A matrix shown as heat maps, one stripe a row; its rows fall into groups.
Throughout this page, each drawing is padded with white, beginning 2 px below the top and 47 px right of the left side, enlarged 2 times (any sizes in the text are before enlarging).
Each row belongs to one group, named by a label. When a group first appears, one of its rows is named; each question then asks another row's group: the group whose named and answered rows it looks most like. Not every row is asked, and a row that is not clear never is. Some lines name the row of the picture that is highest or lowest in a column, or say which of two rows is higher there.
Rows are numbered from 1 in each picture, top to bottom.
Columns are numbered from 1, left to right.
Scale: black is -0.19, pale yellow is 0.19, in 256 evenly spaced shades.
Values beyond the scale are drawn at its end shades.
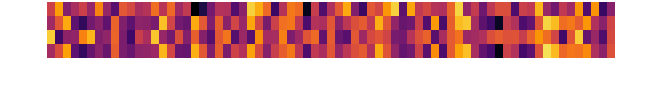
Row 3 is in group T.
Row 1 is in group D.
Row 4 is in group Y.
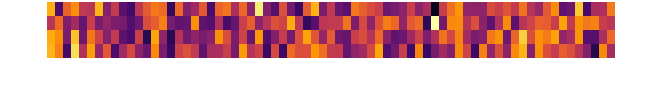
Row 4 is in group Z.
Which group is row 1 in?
T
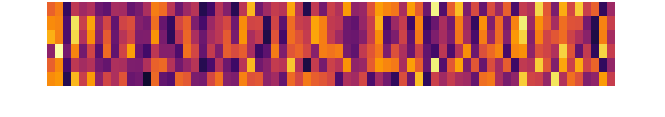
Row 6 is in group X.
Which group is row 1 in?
D
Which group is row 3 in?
Z
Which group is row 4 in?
Z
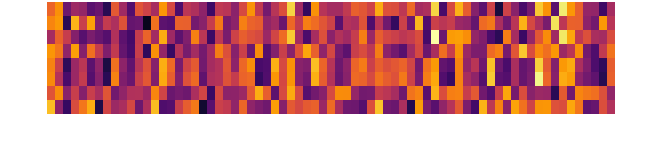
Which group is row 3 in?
Y
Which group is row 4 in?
T
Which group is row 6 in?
Y
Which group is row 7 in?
D
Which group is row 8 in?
Z
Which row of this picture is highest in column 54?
7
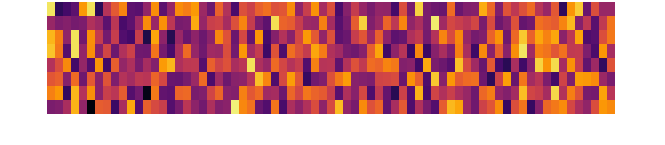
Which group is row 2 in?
Y
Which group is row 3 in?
T
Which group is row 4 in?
Z
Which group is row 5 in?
Y
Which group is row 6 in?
D
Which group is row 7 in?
X
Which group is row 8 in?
Z
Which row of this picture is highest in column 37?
8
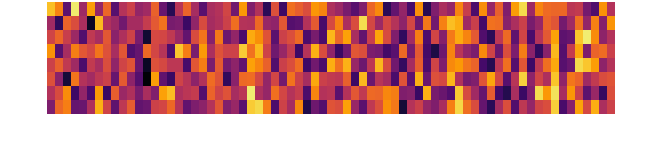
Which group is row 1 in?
Z
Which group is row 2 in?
T
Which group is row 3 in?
D
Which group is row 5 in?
D
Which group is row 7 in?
Y
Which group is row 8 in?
D
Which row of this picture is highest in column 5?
4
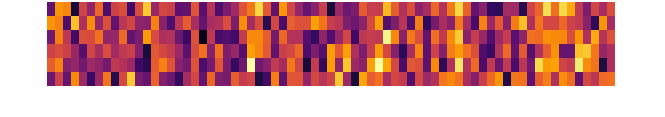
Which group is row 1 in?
Y
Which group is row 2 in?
Z
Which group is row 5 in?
D
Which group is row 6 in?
Z
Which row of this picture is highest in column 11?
6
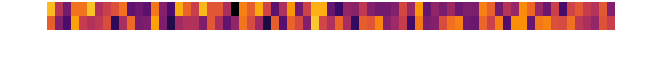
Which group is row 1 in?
X
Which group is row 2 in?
Z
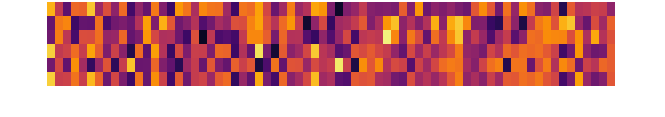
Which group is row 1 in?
X
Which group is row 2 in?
Y
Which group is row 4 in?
T
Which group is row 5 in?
Z
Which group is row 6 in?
T
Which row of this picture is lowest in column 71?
1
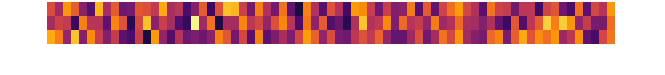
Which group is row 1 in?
T
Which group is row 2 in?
Y
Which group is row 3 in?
T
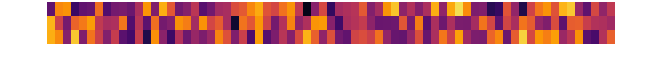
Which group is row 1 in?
Y
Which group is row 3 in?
T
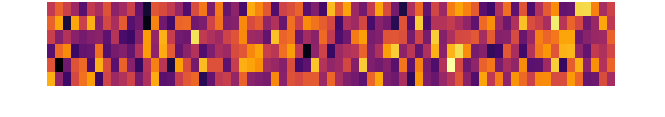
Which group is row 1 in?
D
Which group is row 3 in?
Y
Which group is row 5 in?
X
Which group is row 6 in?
Z
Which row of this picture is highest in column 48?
4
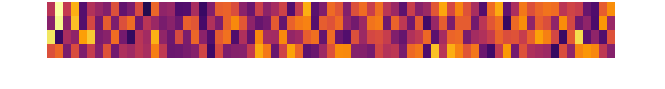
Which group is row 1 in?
T
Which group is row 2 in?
Z
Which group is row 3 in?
T
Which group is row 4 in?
D
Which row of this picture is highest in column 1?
3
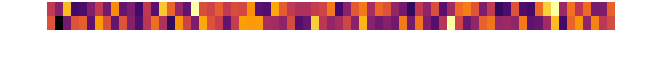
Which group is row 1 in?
Y
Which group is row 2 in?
X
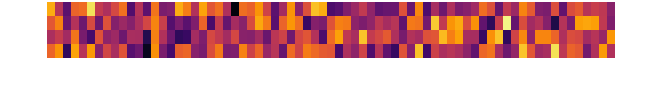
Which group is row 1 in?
X
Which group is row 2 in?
D
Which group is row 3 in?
T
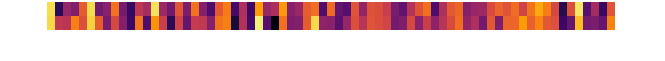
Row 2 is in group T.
